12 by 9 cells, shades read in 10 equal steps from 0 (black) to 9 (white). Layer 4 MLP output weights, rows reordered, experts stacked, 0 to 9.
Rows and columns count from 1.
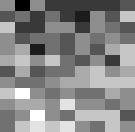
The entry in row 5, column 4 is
4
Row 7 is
3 6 3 4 4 6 7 5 6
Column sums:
59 59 54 56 54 51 58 58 62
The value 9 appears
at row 9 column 2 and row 11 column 3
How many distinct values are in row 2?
6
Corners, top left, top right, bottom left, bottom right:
5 3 4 5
